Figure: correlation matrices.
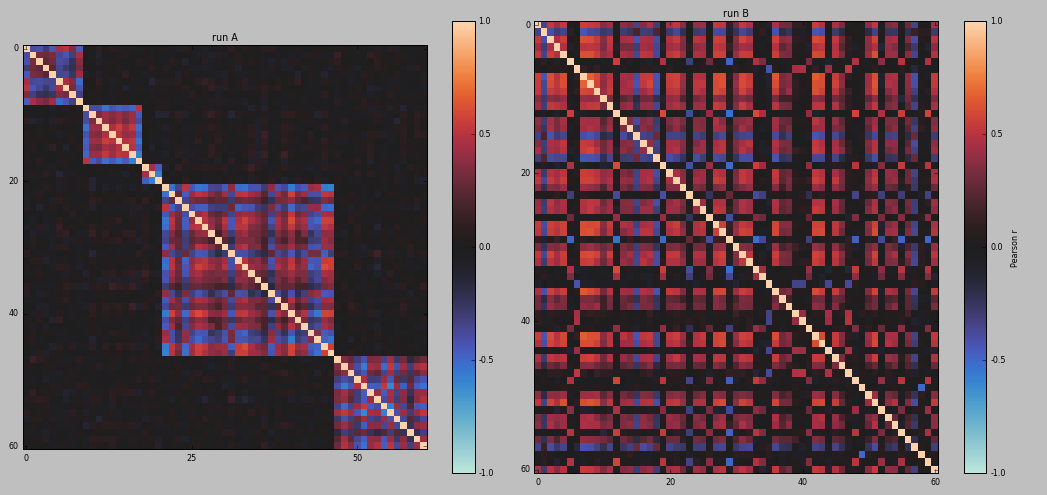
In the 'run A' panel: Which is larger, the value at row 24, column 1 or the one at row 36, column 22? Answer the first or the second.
the second
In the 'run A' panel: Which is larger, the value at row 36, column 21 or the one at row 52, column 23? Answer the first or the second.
the second
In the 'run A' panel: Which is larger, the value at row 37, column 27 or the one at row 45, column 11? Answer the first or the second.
the second
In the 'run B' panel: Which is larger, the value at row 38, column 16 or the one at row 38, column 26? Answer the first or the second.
the first
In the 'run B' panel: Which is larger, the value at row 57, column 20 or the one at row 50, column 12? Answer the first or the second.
the second
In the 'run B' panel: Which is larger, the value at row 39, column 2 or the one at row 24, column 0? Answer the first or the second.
the second
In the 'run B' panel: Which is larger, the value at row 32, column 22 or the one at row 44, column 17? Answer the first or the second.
the first
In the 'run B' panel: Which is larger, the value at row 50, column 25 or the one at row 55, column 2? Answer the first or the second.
the first
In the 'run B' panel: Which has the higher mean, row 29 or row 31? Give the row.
31
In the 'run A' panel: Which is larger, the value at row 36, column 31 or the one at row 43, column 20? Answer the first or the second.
the second
